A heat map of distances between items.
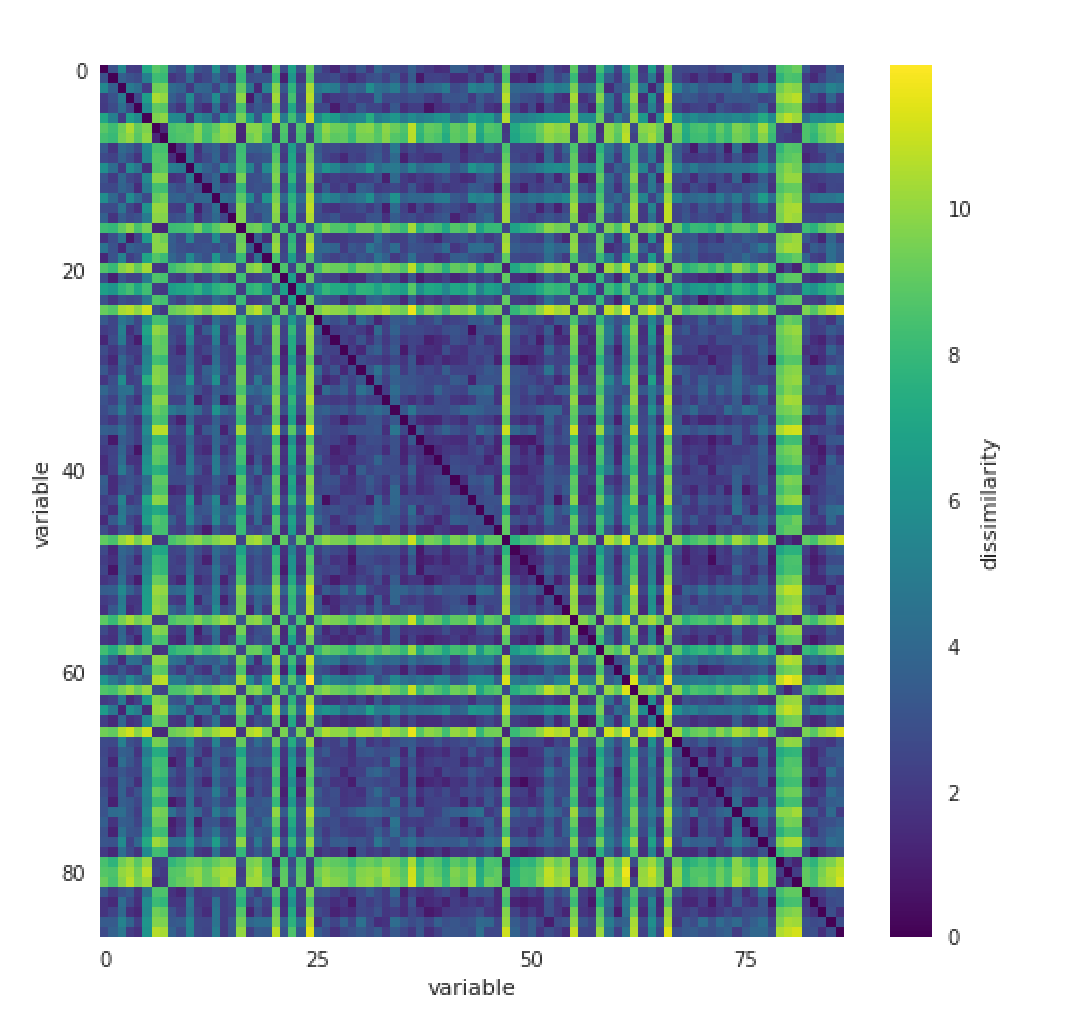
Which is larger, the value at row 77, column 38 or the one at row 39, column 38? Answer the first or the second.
the first
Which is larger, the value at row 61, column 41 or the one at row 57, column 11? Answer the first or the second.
the first
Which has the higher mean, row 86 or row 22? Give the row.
22
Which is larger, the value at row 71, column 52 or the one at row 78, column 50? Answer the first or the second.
the first
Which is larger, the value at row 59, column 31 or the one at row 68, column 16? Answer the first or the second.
the second
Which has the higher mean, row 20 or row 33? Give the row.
20
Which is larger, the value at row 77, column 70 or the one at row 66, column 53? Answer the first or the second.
the second
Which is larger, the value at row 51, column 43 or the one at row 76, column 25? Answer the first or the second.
the second
